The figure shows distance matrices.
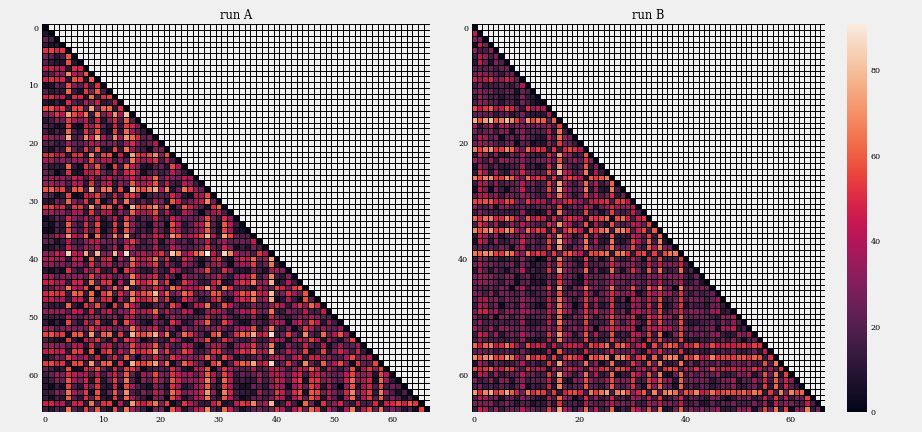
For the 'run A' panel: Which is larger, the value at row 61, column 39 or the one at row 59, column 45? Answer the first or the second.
the second
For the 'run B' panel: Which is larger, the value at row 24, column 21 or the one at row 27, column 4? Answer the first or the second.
the first
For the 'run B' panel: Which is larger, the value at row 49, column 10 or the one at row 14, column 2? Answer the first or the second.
the second
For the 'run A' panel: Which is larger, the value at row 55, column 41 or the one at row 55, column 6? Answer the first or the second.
the second
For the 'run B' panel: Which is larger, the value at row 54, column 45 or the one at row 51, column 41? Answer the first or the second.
the first
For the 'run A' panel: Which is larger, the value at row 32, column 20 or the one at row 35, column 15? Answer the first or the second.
the second
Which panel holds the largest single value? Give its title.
run A
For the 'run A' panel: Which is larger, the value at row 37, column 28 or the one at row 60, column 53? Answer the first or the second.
the second
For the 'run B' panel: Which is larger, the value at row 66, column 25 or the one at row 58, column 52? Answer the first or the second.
the second
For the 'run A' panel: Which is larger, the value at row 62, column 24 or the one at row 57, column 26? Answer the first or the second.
the second
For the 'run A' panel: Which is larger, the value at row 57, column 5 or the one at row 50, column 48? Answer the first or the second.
the first
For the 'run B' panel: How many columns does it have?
67
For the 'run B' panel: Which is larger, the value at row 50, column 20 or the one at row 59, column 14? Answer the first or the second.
the first
